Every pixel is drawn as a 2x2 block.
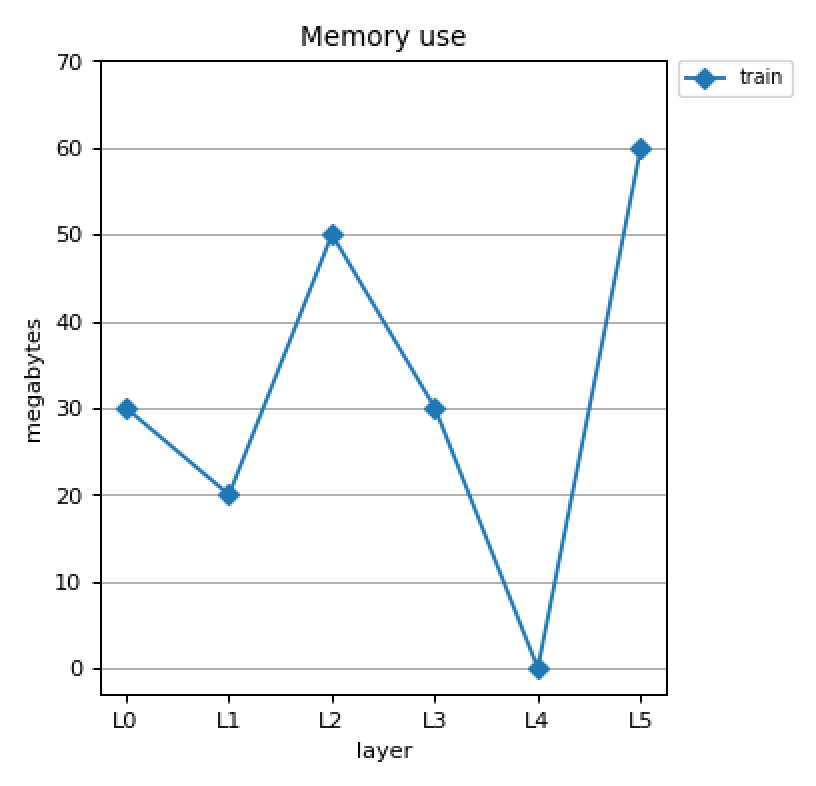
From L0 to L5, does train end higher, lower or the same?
higher
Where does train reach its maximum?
L5
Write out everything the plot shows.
Title: Memory use
x-axis: layer, ticks L0 L1 L2 L3 L4 L5
y-axis: megabytes, ticks 0 10 20 30 40 50 60 70
Legend: train
Values:
train: 30 20 50 30 0 60
